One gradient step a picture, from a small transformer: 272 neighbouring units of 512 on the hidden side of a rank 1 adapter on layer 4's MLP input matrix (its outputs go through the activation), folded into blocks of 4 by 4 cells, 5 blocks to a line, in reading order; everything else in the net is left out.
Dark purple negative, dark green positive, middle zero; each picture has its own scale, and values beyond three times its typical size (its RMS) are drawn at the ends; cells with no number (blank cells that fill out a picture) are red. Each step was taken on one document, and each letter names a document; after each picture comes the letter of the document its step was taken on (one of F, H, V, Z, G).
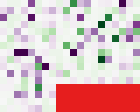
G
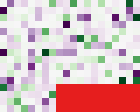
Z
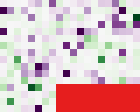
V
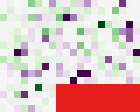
G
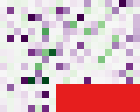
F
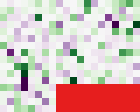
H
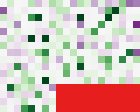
H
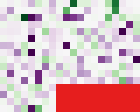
G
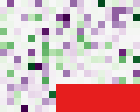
Z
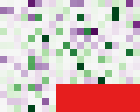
H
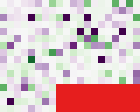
Z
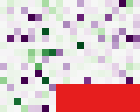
F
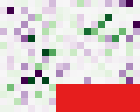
F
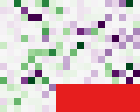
F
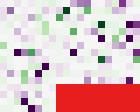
G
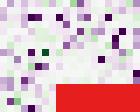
Z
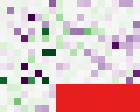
F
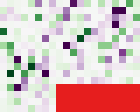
V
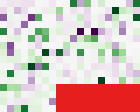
Z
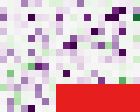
Z
